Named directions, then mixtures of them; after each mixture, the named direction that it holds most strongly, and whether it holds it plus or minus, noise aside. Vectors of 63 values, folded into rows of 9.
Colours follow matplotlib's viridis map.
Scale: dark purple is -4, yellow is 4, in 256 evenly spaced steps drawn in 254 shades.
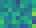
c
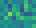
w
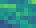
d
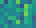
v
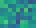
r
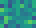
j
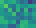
r, plus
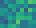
r, minus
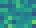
c, minus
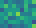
w, plus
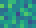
j, minus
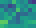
d, minus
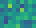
j, minus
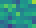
d, plus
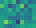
r, plus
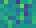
v, minus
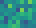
r, minus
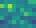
d, plus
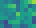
d, plus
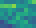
d, plus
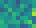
c, plus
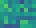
r, plus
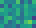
j, plus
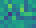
w, minus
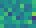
c, plus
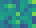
c, plus
